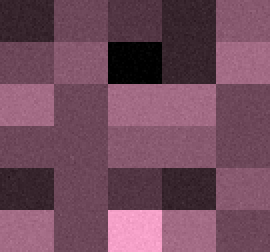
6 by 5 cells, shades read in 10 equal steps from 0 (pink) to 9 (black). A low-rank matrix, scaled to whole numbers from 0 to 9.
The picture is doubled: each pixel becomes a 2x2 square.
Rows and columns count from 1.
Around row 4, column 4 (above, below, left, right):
3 7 4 5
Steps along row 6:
up down up up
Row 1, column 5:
4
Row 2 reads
5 4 9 7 3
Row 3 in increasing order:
3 3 3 5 5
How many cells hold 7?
5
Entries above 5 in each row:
3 2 0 0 3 0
